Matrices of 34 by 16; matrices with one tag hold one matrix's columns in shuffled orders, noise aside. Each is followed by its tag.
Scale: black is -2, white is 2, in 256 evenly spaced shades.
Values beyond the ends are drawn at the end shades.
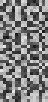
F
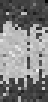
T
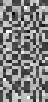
F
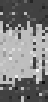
T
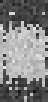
T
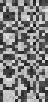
F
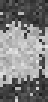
T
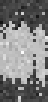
T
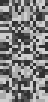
F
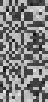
F
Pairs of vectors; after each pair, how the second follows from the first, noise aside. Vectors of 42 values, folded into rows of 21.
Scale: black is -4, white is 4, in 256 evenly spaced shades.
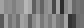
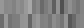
shrunk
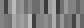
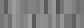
shrunk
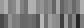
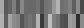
sign-scrambled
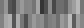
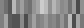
sign-scrambled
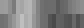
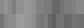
shrunk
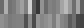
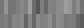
shrunk
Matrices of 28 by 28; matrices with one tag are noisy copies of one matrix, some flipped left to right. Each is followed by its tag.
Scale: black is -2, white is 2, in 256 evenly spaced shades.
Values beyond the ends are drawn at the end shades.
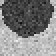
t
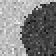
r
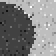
r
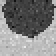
t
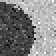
r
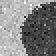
r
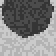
t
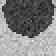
t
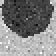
t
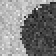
r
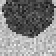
t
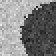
r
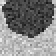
t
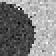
r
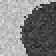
r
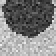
t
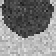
t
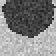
t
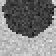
t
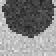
t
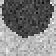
t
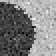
r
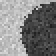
r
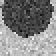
t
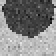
t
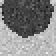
t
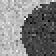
r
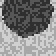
t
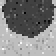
t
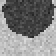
t
